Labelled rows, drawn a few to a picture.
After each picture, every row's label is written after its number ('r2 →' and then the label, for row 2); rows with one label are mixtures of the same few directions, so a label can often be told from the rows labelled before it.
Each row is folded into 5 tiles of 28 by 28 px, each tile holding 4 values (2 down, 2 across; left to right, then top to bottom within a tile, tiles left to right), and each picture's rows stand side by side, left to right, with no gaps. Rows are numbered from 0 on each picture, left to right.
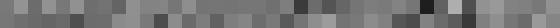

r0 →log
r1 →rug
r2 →log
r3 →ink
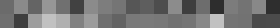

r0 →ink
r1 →log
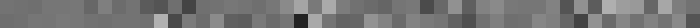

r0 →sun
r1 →rug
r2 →rug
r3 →ink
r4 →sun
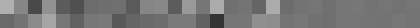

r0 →ink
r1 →log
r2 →ink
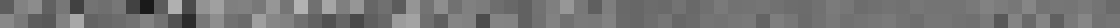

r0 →log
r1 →ink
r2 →log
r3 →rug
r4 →ink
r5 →rug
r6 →log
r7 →rug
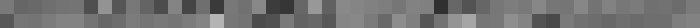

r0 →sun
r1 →log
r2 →ink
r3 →log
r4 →log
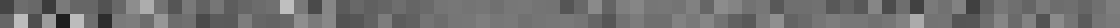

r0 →rug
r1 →ink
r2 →ink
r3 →ink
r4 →ink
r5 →log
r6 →log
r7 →rug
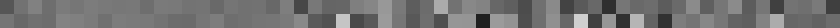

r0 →ink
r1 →log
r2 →rug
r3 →rug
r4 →rug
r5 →log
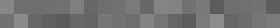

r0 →ink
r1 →log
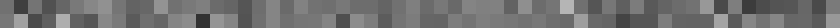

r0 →rug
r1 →rug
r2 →rug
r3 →sun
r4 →ink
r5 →sun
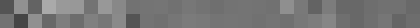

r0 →sun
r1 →ink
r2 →ink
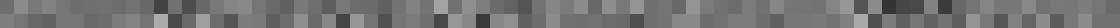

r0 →log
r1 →rug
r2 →rug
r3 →rug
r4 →log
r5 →log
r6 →sun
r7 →rug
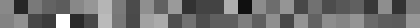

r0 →rug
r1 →sun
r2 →sun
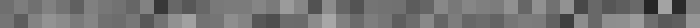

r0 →ink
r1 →log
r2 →ink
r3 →sun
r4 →sun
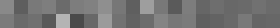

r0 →rug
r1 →ink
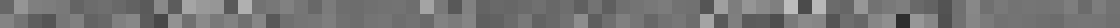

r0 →log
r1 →sun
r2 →ink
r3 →ink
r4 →rug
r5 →sun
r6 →rug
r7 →sun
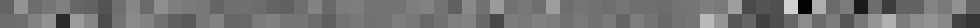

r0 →rug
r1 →log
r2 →ink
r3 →log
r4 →rug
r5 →sun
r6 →log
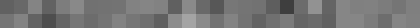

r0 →ink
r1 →ink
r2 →ink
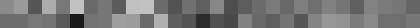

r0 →log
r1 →ink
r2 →ink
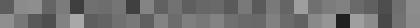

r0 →log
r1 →sun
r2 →rug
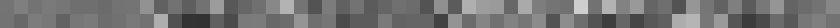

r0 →rug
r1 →ink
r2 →ink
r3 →sun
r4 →log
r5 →ink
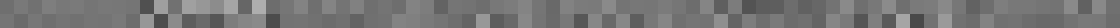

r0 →sun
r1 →sun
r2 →log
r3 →rug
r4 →rug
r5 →sun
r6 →rug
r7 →sun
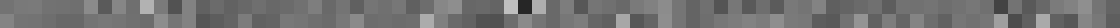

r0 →sun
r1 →ink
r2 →log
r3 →sun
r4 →rug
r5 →log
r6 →rug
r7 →rug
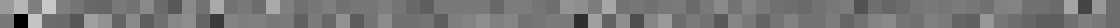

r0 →rug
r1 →log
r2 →rug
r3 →ink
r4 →rug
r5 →rug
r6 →log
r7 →sun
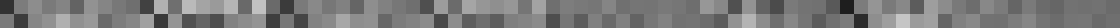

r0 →ink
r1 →sun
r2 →ink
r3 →sun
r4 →rug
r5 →ink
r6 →ink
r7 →ink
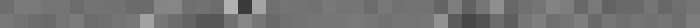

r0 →log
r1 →sun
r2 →sun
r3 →ink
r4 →sun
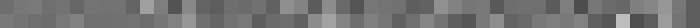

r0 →log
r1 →ink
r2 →ink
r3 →log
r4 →rug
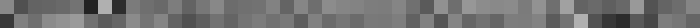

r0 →sun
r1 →ink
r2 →sun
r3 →sun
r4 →ink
